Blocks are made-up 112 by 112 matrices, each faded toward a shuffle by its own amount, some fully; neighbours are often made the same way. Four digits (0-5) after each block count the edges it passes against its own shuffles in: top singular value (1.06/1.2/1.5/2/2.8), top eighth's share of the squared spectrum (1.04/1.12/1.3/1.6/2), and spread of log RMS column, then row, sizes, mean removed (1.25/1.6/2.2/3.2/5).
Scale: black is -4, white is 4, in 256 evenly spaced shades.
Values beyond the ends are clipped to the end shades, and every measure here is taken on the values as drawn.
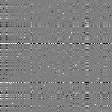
5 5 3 3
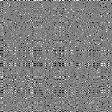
5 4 3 3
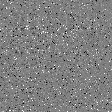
3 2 0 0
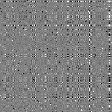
5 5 3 3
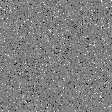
2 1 0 0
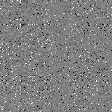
4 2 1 1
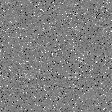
3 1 0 0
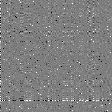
5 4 1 2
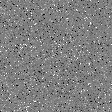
0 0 0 0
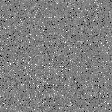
4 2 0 1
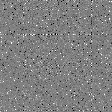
4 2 1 1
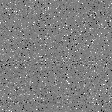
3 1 0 0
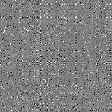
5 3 2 2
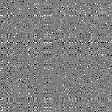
5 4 3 3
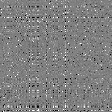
5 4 2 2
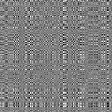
5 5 4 4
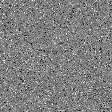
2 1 0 0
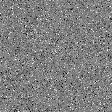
2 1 0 0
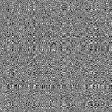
5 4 3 3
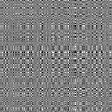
5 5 4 4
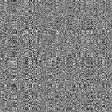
5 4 3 3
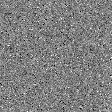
3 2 0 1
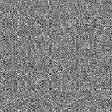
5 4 3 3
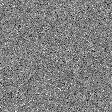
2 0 0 0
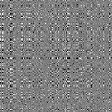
5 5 4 4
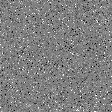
2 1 0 0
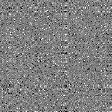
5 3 2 2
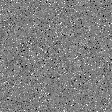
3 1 0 0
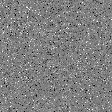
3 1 0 0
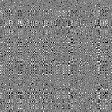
5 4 3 3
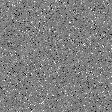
0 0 0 0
